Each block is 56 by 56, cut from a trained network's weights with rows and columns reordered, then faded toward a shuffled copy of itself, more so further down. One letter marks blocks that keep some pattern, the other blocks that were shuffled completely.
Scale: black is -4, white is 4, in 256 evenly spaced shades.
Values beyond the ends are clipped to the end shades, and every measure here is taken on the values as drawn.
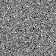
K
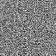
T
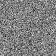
K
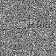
T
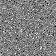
K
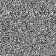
T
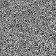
T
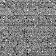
T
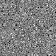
T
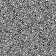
K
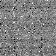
T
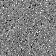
K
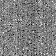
T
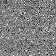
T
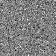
T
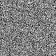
K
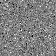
K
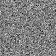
T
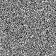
T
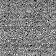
T
